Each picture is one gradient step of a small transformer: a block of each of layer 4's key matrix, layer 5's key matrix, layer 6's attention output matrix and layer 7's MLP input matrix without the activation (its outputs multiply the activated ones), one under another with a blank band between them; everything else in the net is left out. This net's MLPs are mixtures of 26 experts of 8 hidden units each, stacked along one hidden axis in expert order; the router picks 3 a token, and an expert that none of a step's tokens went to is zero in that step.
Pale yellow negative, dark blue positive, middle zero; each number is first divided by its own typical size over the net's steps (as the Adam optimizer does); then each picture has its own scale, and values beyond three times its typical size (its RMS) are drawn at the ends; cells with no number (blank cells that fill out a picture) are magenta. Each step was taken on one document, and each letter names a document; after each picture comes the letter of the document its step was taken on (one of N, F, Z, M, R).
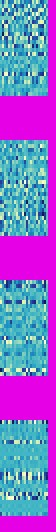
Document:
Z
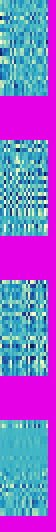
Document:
Z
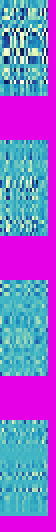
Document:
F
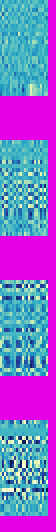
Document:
Z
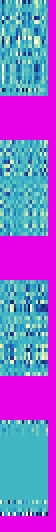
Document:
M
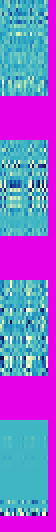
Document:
M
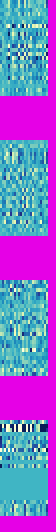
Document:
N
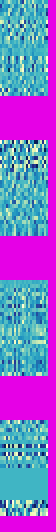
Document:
N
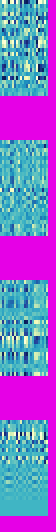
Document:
F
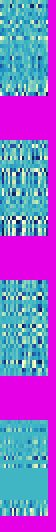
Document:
N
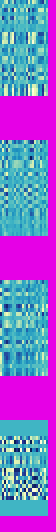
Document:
Z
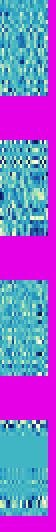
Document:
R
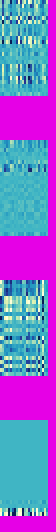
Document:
M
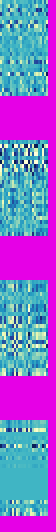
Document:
N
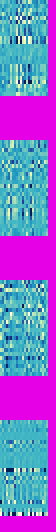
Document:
M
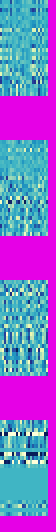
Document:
F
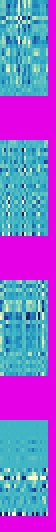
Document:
M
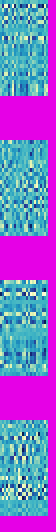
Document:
Z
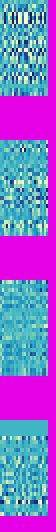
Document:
Z
